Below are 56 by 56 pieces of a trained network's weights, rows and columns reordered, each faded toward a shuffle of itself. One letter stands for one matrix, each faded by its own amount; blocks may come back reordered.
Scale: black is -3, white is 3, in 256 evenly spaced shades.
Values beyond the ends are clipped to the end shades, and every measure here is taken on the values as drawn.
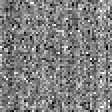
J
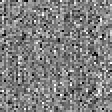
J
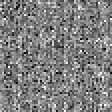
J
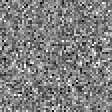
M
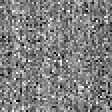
J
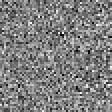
M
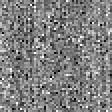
J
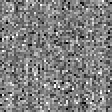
J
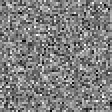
M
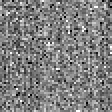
J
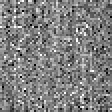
J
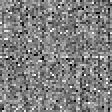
J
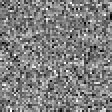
M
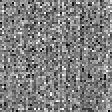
J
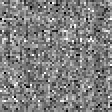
J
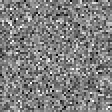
M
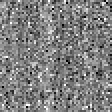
J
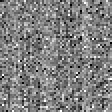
J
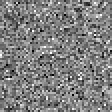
M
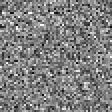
M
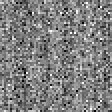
J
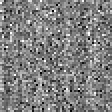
J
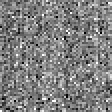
J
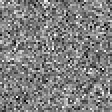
M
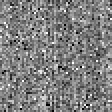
J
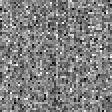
J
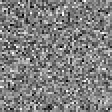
M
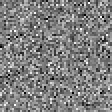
M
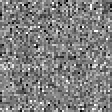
J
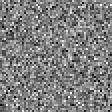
M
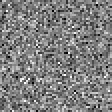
M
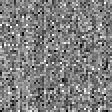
J
